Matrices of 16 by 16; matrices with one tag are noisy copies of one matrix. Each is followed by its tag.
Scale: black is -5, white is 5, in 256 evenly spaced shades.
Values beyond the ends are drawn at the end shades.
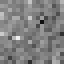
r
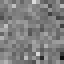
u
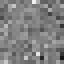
u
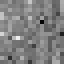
r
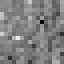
r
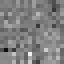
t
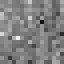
r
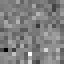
t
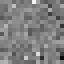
u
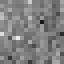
r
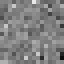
u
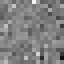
u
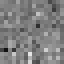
t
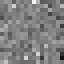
u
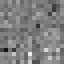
t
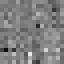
t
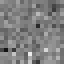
t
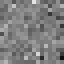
u
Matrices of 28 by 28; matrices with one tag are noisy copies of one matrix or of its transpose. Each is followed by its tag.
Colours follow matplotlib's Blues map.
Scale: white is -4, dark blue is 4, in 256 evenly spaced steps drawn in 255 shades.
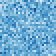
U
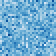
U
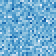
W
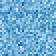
W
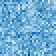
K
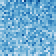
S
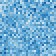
U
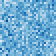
U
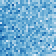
S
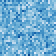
K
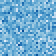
W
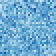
U
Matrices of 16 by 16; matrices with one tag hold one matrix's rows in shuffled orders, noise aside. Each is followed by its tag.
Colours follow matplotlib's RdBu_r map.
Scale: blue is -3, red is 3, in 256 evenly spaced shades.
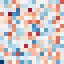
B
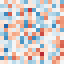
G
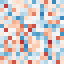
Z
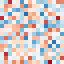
Z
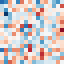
G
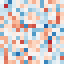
Z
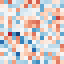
B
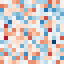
Z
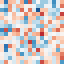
G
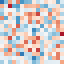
B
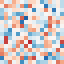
Z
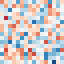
Z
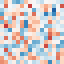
Z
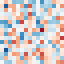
G
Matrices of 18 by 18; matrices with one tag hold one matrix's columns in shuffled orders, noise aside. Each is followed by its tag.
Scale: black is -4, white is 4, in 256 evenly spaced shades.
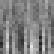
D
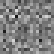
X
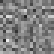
X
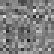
X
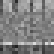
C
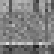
C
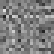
X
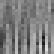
D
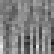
D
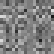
X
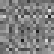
X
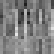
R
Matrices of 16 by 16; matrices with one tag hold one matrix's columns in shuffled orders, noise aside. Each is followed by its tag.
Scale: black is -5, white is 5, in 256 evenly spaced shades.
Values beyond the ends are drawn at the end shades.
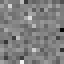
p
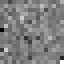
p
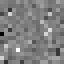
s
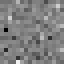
p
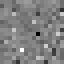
s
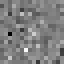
s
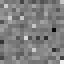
p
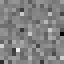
s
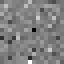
p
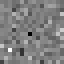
s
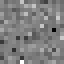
p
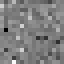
p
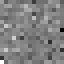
p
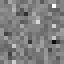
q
